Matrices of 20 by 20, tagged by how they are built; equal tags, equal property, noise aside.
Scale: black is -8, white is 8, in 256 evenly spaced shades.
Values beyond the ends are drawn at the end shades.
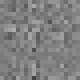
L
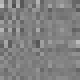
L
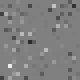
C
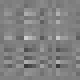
L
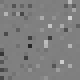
C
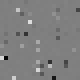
C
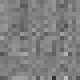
L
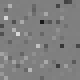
C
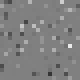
C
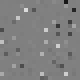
C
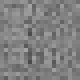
L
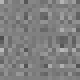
L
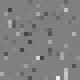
C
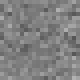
L
